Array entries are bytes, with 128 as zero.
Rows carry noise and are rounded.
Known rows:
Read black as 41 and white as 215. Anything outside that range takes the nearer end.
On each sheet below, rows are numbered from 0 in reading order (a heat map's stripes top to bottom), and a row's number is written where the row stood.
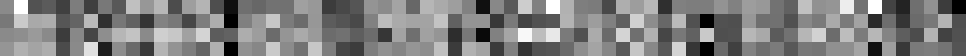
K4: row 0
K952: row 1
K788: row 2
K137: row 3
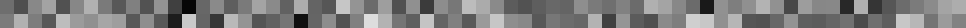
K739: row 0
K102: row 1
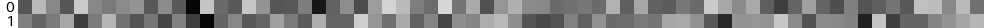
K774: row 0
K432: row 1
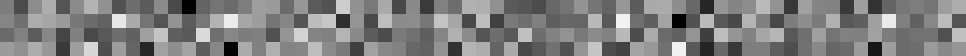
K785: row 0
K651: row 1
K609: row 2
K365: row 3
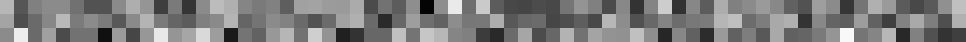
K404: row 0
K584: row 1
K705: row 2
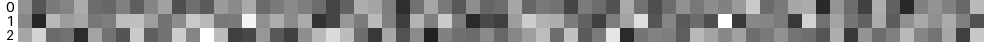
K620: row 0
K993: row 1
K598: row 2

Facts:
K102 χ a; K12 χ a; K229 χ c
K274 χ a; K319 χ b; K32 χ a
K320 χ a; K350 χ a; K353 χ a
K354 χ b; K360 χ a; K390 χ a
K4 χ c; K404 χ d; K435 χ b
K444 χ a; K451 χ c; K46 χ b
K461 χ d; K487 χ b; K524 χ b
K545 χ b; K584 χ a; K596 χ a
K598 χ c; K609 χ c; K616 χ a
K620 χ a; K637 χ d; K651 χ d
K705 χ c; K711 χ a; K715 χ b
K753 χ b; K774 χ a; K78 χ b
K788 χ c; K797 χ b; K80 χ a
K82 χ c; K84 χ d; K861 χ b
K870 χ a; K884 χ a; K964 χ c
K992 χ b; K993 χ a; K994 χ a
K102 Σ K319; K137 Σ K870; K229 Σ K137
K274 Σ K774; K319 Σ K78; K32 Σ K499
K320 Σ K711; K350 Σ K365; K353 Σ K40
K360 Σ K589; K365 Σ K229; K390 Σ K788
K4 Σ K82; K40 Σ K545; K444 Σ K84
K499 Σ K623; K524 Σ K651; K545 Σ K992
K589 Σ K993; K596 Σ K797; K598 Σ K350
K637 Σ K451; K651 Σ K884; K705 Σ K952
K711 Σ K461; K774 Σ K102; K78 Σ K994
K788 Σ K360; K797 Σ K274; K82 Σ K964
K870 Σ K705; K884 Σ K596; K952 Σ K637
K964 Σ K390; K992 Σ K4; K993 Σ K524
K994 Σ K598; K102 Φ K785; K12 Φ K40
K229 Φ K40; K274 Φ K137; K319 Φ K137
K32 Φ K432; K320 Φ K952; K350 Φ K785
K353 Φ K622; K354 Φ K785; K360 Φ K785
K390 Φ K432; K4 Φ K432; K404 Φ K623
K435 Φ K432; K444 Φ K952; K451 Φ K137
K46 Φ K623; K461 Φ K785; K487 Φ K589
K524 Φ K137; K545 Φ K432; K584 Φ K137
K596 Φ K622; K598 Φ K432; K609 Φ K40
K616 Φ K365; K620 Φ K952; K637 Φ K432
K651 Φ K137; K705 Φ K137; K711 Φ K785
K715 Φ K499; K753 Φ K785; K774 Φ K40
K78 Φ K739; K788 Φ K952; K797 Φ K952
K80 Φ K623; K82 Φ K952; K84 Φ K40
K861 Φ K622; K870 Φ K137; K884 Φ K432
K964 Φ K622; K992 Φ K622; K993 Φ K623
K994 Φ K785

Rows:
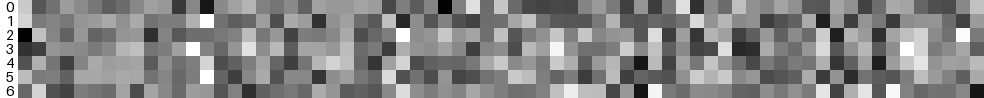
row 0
K461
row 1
K350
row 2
K797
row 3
K524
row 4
K319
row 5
K994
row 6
K545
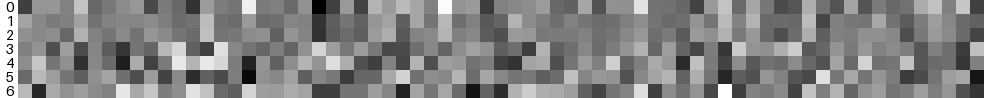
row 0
K596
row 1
K32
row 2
K353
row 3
K451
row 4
K229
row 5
K40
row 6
K360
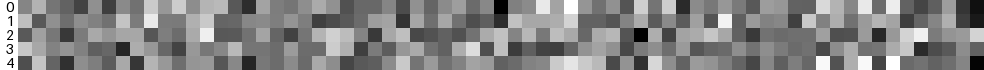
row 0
K964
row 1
K390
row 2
K78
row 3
K637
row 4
K992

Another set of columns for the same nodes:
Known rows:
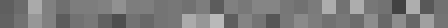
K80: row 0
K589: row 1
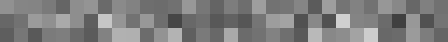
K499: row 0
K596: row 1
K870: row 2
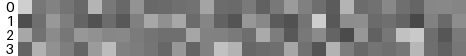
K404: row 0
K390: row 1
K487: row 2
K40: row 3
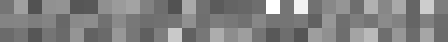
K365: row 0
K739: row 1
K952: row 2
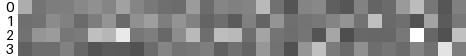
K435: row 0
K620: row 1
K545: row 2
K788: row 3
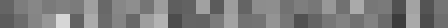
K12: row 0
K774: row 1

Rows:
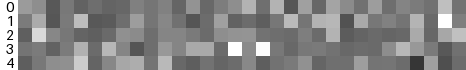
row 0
K451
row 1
K229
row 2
K4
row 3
K319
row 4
K274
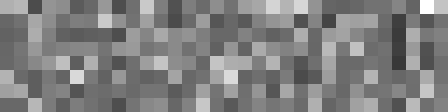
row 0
K598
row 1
K884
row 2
K360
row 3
K711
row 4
K102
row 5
K637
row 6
K609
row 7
K993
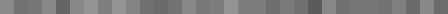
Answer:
K432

